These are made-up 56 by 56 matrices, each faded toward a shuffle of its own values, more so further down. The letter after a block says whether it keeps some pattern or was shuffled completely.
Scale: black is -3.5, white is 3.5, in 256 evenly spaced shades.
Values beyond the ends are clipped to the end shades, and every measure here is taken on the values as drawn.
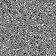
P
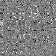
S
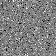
P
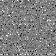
S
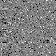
S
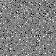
S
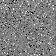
P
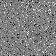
P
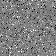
P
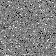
P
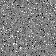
P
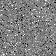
P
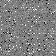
S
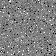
P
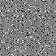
S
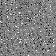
S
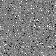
S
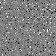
S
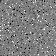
P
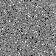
P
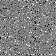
S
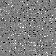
S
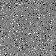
S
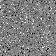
P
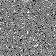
P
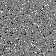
P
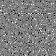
S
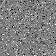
S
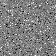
P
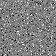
P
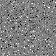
S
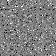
S
